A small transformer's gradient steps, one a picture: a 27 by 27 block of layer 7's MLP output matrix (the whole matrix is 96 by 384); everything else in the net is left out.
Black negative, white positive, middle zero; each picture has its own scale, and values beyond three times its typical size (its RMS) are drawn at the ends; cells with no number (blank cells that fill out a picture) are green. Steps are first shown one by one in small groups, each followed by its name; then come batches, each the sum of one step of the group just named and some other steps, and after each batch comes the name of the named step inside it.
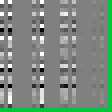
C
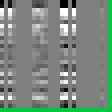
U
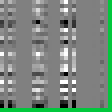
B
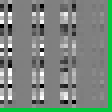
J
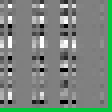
J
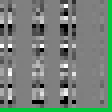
J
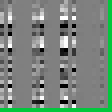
J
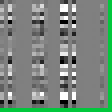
U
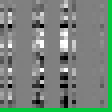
J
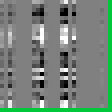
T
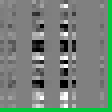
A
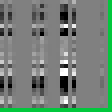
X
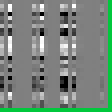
X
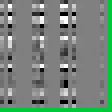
A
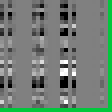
X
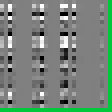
T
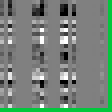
T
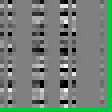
A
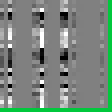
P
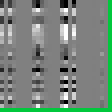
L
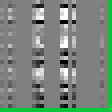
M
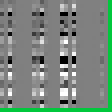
P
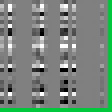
L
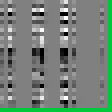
P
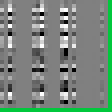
L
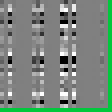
L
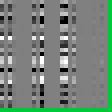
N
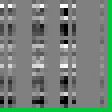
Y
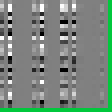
N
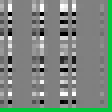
N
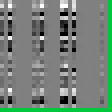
Y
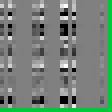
Y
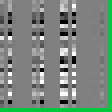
N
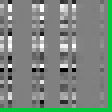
N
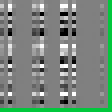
Y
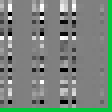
N
